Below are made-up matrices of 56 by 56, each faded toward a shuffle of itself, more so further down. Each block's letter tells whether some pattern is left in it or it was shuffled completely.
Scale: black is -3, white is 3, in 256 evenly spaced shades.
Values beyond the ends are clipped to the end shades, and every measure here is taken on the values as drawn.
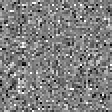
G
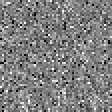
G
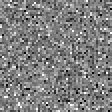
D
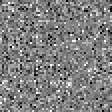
G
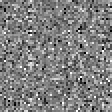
G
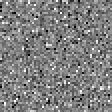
D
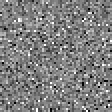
D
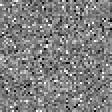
G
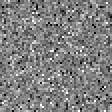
D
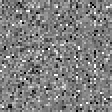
G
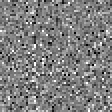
G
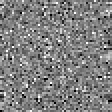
G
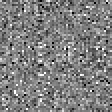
G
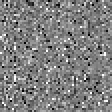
G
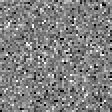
D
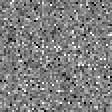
D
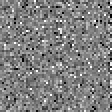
G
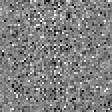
G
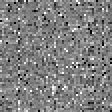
G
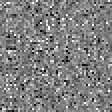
G
